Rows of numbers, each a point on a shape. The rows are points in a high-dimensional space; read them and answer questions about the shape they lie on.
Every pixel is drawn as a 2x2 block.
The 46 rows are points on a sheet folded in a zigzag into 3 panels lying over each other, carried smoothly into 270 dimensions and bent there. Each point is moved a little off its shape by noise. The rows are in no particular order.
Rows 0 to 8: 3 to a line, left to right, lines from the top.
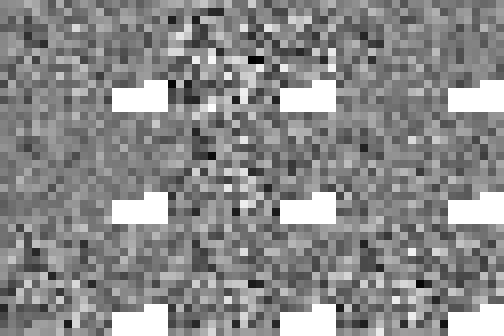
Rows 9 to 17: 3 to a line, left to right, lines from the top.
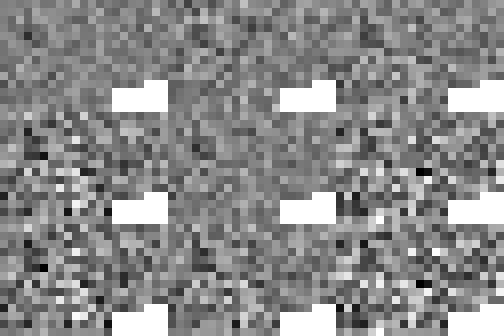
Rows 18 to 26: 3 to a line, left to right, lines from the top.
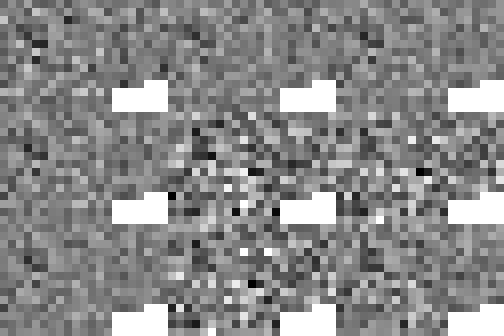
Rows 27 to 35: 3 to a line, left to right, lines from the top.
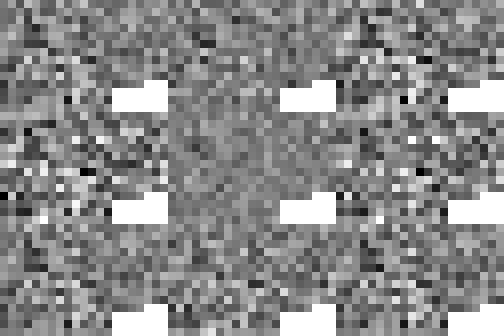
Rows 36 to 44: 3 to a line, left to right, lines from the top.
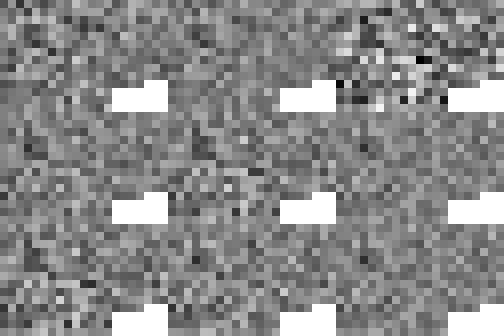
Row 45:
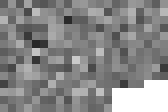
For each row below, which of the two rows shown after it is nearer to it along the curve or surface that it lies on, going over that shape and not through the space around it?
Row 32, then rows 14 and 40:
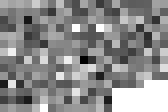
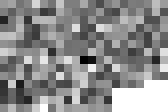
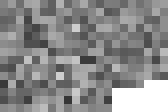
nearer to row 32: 14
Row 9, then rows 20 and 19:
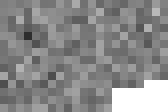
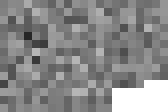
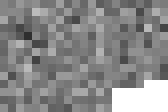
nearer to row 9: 19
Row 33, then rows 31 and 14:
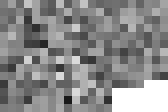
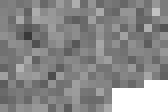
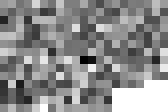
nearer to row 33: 14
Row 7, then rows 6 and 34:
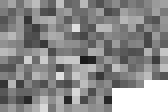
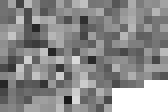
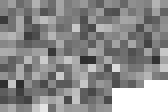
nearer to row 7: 34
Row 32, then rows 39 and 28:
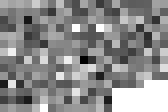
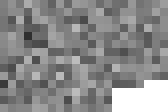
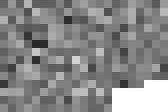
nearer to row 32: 39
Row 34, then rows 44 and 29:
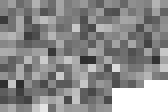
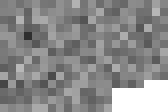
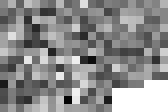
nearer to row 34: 44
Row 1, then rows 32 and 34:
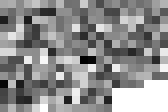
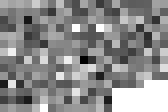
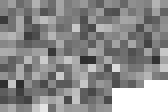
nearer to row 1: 32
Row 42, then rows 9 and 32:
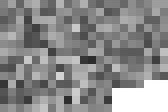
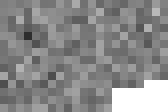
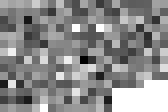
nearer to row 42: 32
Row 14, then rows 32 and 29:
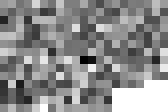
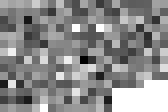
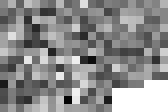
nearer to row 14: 32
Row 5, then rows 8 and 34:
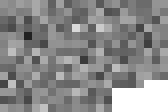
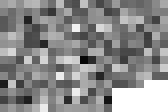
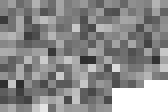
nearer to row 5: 34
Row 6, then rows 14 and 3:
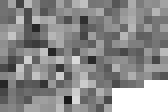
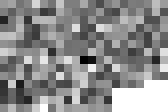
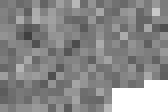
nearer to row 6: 14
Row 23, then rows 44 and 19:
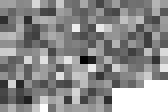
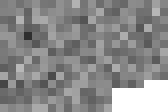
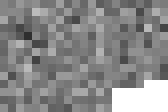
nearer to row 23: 44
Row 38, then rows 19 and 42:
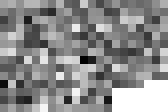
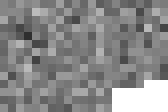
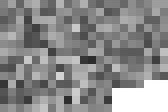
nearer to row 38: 42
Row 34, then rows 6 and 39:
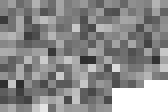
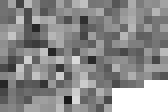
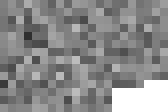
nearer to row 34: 39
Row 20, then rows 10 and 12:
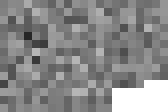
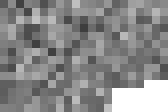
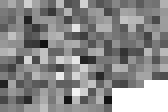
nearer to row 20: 10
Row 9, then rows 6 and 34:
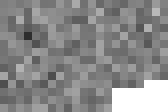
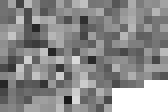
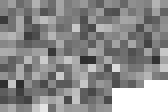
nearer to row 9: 34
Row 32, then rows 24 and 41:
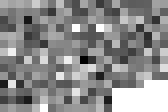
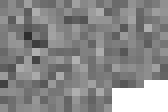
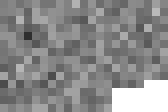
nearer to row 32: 41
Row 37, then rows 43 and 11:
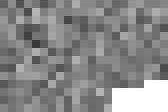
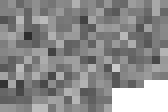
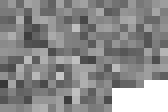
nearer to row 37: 11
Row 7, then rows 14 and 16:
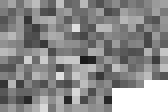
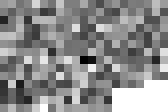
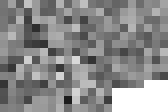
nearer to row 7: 14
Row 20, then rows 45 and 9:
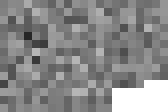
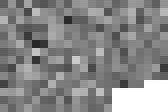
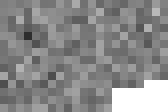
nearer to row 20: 45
